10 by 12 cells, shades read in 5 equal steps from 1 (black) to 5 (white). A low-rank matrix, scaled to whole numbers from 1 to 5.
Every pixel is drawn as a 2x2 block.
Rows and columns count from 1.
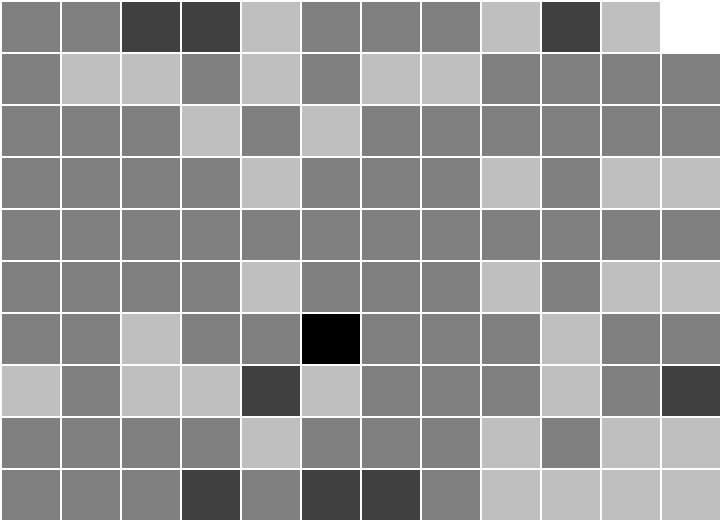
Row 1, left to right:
3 3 2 2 4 3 3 3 4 2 4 5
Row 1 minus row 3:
0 0 -1 -2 1 -1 0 0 1 -1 1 2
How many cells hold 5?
1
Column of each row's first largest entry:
12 2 4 5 1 5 3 1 5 9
